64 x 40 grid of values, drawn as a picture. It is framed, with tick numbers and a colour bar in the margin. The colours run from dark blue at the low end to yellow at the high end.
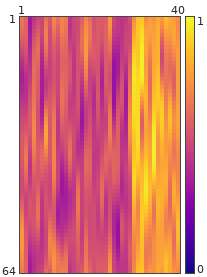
Average level on the scale: 60%. Seam: vertical, 70% of the way across, the right part higher. Grain: streaks running down.
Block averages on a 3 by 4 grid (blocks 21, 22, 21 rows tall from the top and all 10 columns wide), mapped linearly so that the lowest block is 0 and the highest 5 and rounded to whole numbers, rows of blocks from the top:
0114 / 1025 / 1015
